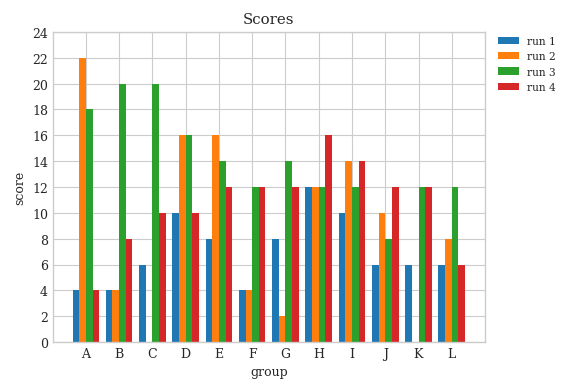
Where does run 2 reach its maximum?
A
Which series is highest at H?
run 4
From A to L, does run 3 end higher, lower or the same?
lower
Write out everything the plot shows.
Title: Scores
x-axis: group, ticks A B C D E F G H I J K L
y-axis: score, ticks 0 2 4 6 8 10 12 14 16 18 20 22 24
Legend: run 1, run 2, run 3, run 4
Values:
run 1: 4 4 6 10 8 4 8 12 10 6 6 6
run 2: 22 4 0 16 16 4 2 12 14 10 0 8
run 3: 18 20 20 16 14 12 14 12 12 8 12 12
run 4: 4 8 10 10 12 12 12 16 14 12 12 6
